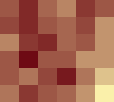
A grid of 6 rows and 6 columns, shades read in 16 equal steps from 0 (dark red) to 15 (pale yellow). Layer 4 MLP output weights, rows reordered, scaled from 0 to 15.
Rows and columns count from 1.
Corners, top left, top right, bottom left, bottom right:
5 5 7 15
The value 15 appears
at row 6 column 6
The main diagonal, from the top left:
5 2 2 5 7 15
